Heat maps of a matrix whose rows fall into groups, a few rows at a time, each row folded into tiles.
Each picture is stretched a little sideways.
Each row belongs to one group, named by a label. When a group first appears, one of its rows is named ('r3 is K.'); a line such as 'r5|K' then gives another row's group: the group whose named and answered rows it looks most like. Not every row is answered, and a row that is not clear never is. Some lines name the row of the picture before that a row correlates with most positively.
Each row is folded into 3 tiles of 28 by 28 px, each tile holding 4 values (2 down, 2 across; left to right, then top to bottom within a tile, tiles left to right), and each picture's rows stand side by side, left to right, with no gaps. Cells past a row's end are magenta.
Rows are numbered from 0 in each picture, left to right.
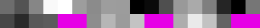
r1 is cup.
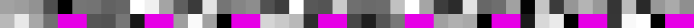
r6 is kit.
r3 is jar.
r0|cup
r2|jar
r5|jar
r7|kit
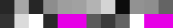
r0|kit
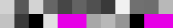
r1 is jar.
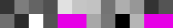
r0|kit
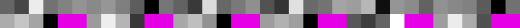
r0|jar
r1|cup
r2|jar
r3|jar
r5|cup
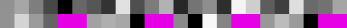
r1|jar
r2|kit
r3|jar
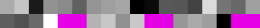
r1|cup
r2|jar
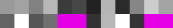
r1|kit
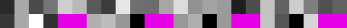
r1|jar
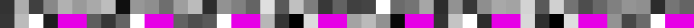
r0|kit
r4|jar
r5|kit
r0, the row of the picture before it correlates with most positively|0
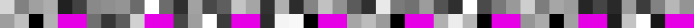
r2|kit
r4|jar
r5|jar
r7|kit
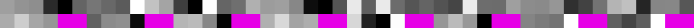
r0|cup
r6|cup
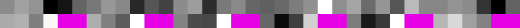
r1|cup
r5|cup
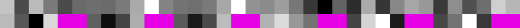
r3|cup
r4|kit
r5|kit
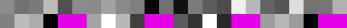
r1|cup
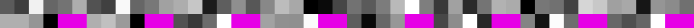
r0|jar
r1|jar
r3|cup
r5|kit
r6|kit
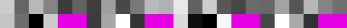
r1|kit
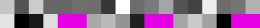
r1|jar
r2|jar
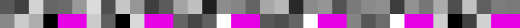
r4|cup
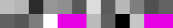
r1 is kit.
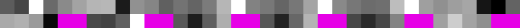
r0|jar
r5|cup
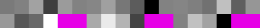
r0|cup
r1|cup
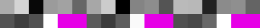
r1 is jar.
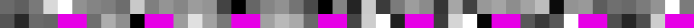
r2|cup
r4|kit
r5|kit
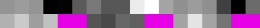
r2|cup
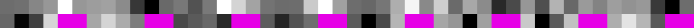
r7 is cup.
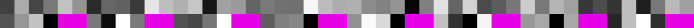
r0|kit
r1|kit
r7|kit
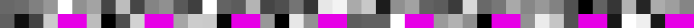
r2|jar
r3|kit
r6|cup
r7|kit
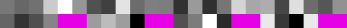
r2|kit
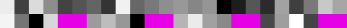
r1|jar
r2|cup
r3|kit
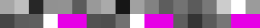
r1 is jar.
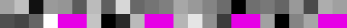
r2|cup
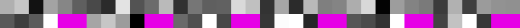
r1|jar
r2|kit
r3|kit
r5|kit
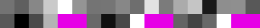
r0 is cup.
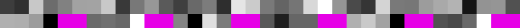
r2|kit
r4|jar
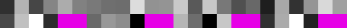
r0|kit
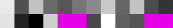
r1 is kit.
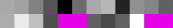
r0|cup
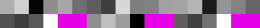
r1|jar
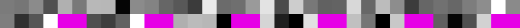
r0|cup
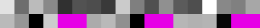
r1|jar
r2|jar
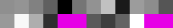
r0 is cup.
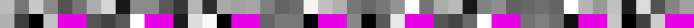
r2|kit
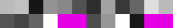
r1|kit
